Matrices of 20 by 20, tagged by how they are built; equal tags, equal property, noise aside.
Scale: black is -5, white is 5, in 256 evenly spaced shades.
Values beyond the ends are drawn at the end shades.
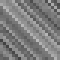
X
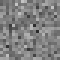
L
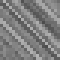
X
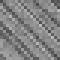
X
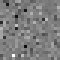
L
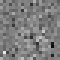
L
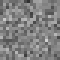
L
